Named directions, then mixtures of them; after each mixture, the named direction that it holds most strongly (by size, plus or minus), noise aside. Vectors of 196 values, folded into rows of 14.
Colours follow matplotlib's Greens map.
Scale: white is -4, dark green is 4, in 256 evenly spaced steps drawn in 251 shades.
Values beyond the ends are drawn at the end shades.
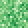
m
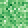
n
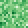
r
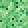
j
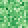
m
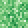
m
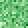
r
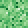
j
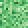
r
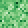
j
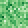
n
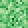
j
